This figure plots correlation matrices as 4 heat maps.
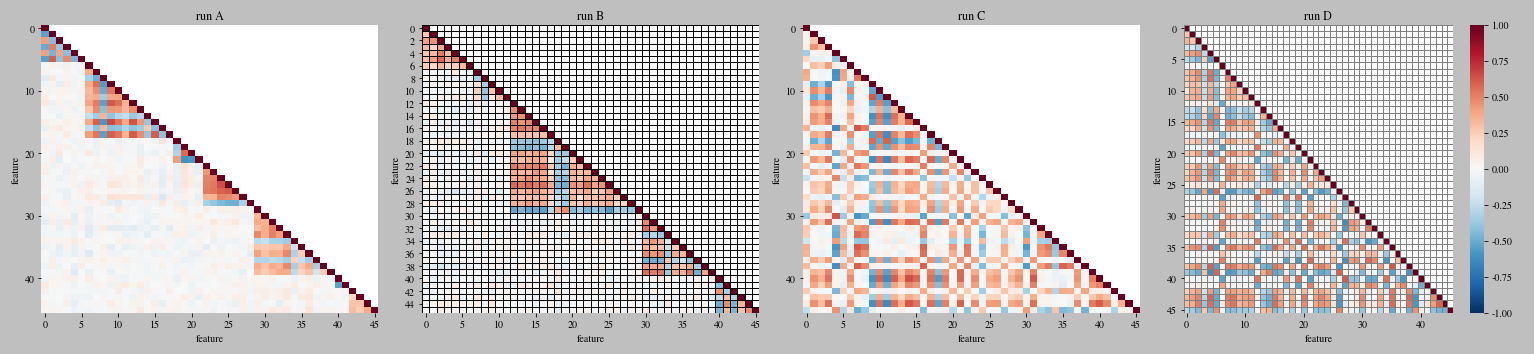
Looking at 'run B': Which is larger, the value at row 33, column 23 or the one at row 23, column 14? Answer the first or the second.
the second
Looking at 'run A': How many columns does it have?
46
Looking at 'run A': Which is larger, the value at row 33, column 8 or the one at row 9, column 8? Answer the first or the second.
the first
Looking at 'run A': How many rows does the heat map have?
46
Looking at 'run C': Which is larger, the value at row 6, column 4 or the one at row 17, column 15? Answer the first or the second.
the second
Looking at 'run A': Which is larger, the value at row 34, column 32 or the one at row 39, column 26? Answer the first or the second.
the second
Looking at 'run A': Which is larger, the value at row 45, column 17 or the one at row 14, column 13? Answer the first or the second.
the first
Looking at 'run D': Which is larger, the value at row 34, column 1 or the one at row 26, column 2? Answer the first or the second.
the first
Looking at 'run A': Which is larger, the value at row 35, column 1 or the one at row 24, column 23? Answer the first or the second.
the second
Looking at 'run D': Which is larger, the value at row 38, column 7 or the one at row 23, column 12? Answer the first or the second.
the first
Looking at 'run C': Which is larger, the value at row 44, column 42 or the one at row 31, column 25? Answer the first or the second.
the second
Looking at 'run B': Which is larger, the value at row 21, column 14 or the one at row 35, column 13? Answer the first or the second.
the first
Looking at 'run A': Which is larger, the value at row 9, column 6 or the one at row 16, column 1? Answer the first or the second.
the first
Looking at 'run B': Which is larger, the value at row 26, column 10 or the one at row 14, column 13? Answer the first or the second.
the second
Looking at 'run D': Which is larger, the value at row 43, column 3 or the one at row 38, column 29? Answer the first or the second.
the second
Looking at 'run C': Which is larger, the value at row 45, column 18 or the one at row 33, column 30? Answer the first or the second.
the first
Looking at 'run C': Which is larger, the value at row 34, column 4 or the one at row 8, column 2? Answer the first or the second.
the first
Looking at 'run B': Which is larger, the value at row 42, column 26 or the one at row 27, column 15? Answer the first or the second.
the second
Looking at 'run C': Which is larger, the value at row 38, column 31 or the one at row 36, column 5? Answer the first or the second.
the second
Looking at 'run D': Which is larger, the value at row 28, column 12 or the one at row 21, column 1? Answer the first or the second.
the second
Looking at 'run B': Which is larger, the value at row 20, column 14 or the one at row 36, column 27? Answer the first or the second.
the first
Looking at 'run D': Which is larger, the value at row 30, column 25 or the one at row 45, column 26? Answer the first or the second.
the second
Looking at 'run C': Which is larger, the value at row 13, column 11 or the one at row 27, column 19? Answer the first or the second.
the second
